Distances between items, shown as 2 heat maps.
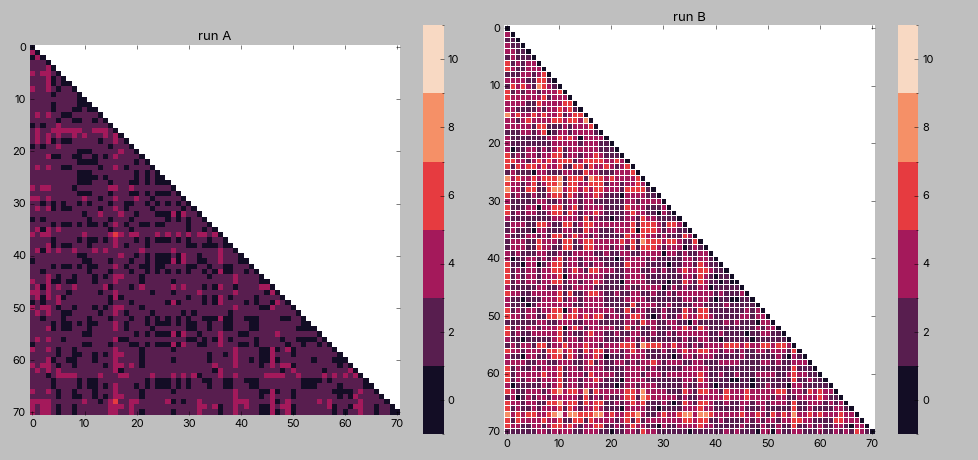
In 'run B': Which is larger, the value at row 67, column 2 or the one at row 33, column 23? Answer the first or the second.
the first
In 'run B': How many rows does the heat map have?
71
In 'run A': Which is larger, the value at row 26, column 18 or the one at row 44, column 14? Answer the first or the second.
the first
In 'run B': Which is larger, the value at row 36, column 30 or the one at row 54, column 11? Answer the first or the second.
the first
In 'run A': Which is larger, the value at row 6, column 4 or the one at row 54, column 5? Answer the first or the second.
the second
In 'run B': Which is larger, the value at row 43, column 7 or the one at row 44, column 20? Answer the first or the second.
the first
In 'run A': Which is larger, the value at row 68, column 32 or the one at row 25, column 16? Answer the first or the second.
the first
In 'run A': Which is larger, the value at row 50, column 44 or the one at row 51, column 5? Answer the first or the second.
the second
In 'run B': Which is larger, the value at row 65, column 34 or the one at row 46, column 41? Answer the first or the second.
the first
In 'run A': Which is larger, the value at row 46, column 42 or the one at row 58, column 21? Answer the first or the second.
the first
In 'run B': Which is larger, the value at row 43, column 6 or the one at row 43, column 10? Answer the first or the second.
the second
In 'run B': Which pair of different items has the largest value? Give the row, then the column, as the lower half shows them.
67, 10
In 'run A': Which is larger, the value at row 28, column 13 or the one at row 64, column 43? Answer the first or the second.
the first
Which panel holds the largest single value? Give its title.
run B
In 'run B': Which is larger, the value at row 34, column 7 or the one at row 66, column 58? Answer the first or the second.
the first
